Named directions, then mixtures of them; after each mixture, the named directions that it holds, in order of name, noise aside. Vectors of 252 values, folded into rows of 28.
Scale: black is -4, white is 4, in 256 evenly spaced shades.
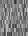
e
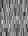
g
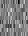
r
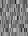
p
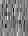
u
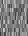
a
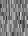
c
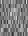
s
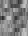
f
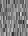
a, c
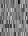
r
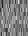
g, p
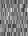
e, p, r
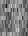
e, f, u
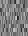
p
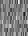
g, r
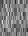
e, g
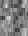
f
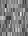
c, e, f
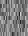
c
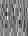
u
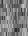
f, g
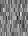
c, p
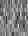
c, p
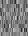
p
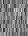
a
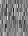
u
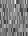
e, p, s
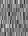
a, e, r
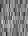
c, g
